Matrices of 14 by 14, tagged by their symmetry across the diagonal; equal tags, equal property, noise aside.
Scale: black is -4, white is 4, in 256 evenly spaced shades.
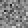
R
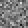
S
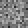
R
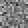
S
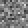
S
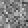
S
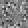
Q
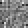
Q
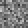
R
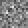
R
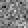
S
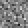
Q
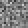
Q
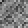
R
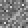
R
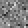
Q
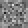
Q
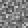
R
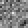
R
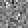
S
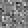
Q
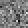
S
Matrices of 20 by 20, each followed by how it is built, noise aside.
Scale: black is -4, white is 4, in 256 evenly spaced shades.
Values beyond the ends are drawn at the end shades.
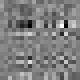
low rank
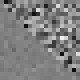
upper triangular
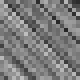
Toeplitz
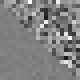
upper triangular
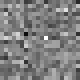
low rank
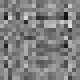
low rank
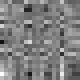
low rank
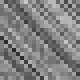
Toeplitz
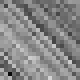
Toeplitz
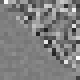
upper triangular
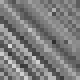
Toeplitz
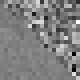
upper triangular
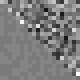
upper triangular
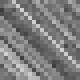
Toeplitz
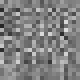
low rank
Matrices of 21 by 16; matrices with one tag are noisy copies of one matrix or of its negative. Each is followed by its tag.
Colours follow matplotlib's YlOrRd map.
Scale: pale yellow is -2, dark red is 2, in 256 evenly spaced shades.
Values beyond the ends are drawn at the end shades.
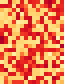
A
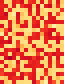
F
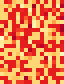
F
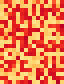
F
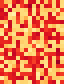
F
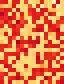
A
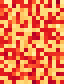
F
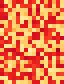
F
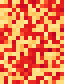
A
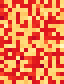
F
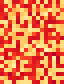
F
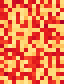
F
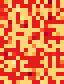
F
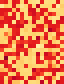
A
